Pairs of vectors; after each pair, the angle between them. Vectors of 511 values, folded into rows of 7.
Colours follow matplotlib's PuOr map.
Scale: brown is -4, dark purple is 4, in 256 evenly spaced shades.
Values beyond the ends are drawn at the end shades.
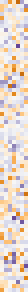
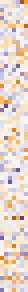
partly opposed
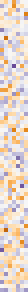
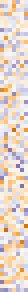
nearly parallel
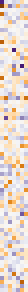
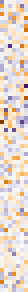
partly aligned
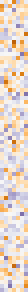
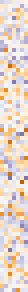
orthogonal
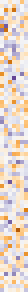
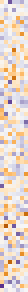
partly opposed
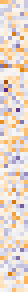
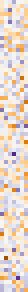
orthogonal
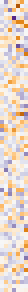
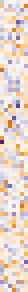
partly opposed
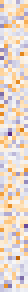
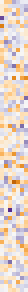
orthogonal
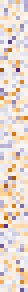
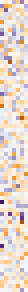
partly aligned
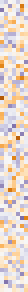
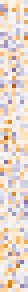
orthogonal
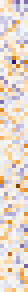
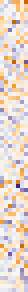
nearly opposite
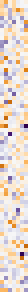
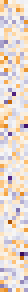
nearly parallel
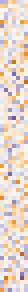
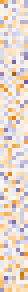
nearly opposite
